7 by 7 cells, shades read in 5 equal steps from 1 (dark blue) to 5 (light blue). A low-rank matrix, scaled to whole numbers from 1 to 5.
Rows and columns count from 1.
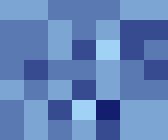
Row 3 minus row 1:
-1 -1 1 -1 2 -2 -1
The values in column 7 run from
2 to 4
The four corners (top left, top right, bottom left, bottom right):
4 4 3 4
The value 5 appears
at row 3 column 5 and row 6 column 4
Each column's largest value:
4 4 4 5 5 4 4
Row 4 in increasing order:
2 2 3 3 3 3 4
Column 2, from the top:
4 3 3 2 3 4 4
